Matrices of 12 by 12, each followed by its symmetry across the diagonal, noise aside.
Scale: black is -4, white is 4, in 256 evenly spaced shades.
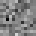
neither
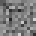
symmetric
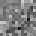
symmetric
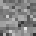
neither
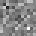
symmetric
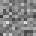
neither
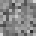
symmetric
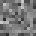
symmetric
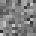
neither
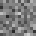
neither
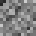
symmetric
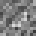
symmetric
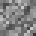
symmetric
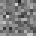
neither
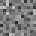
symmetric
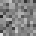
neither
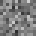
neither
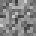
symmetric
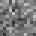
neither
